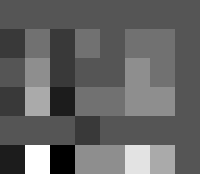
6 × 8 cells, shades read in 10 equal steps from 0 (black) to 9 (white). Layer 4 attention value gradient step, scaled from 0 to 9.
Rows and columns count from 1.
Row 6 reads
1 9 0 5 5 8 6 3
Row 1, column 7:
3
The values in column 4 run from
2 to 5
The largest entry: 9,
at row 6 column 2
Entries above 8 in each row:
0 0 0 0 0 1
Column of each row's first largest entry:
1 2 2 2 1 2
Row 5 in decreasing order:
3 3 3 3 3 3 3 2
